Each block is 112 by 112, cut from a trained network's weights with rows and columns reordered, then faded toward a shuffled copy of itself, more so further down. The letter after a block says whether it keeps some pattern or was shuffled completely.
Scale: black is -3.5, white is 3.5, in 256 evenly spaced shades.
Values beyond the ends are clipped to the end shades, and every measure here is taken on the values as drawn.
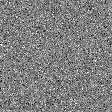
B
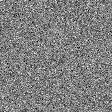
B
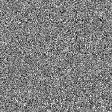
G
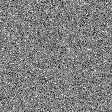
B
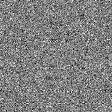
G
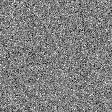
B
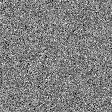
B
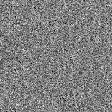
G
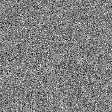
G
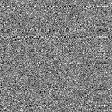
G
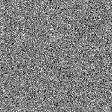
G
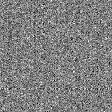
G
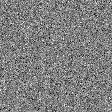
B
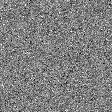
B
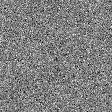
B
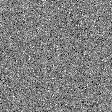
B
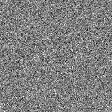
G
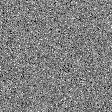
B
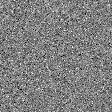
B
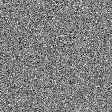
B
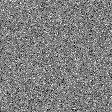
B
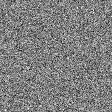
B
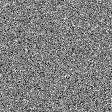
B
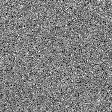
B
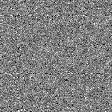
G
